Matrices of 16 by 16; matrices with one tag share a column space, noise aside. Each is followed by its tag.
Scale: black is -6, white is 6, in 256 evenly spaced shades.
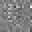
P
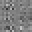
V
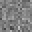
V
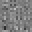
V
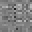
P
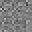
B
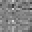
B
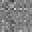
B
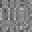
V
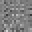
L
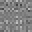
B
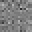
B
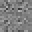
B
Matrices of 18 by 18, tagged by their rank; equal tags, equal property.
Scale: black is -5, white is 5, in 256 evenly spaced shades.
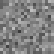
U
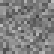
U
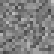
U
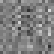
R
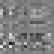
R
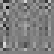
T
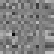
R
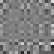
T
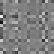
T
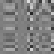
T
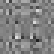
R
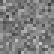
U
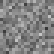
U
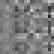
R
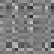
T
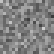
U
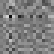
R
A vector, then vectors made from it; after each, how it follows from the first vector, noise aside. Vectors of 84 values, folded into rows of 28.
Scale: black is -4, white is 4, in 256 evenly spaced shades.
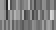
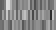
sign-scrambled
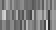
reversed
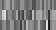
reversed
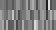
wrapped around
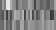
sign-scrambled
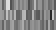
sign-scrambled
